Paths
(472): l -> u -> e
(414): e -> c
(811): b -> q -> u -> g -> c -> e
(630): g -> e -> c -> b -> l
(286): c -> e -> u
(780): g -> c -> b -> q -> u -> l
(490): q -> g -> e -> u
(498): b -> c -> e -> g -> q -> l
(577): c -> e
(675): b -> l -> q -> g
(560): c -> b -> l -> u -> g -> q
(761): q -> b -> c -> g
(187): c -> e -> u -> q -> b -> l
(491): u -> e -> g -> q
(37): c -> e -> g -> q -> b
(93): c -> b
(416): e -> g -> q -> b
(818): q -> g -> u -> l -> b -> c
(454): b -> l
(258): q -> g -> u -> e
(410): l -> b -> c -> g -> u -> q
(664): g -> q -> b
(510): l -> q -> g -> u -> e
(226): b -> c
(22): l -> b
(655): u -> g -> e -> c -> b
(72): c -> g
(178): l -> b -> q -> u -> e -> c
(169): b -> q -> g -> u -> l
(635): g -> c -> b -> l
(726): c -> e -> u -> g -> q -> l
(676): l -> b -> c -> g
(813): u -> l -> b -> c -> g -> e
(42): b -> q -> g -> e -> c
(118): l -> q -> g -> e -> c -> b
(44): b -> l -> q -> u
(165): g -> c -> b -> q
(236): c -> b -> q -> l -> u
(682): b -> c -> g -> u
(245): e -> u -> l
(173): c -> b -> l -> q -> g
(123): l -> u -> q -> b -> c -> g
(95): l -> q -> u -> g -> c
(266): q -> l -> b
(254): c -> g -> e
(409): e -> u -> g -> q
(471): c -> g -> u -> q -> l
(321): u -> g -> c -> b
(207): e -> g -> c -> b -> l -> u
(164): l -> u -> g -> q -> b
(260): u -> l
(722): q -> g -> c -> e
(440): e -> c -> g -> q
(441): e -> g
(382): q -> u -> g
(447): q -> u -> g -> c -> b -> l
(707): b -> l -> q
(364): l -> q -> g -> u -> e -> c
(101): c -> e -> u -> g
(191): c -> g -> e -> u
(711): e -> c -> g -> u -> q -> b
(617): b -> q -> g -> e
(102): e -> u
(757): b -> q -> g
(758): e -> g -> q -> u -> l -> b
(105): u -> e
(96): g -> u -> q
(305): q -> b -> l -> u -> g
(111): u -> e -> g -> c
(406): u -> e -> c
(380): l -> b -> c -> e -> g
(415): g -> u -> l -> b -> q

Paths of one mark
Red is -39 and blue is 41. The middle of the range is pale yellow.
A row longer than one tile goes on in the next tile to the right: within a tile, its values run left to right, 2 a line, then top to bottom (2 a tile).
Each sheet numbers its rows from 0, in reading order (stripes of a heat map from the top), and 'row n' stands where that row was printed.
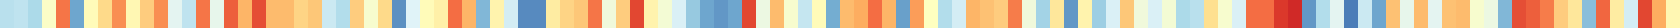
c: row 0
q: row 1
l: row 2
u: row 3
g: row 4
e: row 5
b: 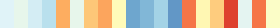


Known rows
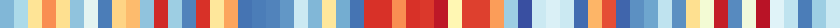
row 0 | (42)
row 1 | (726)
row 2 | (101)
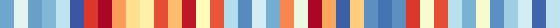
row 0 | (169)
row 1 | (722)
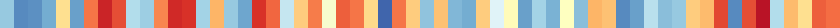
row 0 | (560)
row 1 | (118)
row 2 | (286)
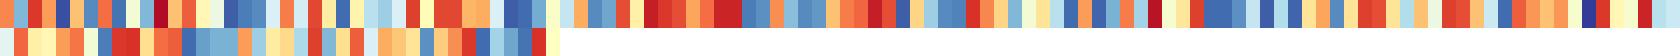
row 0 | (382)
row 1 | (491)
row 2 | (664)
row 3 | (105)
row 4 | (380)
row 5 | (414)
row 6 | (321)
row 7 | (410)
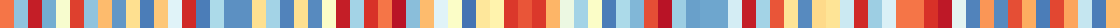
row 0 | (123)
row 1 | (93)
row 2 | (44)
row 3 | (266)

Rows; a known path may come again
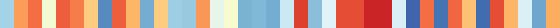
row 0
(118)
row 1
(266)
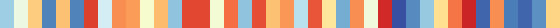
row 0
(498)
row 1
(305)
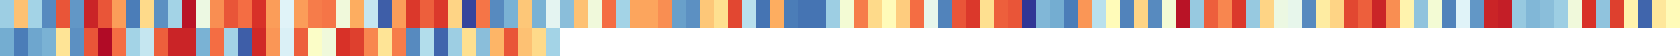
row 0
(454)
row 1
(655)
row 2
(818)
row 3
(321)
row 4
(93)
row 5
(44)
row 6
(560)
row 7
(22)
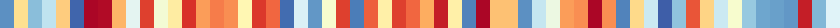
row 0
(187)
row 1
(37)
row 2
(813)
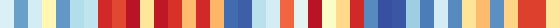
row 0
(409)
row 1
(380)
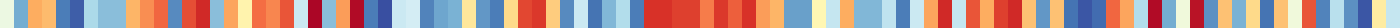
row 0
(286)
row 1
(676)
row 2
(471)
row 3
(96)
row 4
(123)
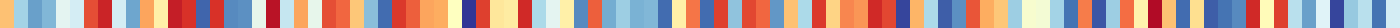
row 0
(415)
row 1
(414)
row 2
(682)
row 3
(105)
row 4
(722)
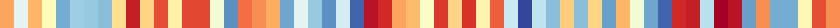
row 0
(102)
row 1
(169)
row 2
(440)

